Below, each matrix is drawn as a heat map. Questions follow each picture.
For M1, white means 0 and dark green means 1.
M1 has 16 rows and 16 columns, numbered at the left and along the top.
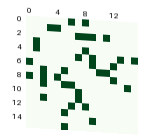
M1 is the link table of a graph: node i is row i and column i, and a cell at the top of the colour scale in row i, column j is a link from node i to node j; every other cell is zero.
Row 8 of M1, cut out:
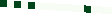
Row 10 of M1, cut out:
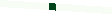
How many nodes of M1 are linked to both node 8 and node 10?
0
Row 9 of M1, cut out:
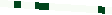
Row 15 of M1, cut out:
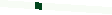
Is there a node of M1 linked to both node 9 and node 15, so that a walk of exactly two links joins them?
yes
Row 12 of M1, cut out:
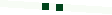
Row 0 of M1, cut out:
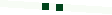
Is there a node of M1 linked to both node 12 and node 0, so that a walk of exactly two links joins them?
yes
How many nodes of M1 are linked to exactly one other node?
5
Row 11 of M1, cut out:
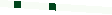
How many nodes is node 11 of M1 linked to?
2
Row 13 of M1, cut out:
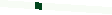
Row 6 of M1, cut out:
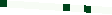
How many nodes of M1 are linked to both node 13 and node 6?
0
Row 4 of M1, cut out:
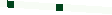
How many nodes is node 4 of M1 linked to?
2
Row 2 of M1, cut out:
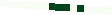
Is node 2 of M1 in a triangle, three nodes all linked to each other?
yes
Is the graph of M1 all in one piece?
yes
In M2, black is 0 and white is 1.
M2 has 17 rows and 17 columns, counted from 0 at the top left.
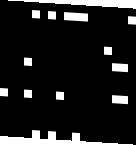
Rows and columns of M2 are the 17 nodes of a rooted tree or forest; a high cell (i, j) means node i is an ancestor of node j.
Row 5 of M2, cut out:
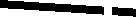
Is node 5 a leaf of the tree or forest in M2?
no
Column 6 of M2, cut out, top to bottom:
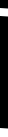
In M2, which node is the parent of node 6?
16
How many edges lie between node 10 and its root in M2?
1
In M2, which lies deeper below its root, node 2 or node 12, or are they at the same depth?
the same depth
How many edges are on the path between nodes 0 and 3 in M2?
3
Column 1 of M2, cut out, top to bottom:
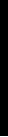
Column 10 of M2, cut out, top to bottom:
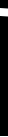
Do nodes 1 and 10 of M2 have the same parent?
no
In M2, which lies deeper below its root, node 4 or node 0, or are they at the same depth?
node 4
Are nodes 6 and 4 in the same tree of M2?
yes
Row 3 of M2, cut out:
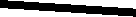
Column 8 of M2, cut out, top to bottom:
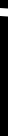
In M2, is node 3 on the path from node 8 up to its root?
no
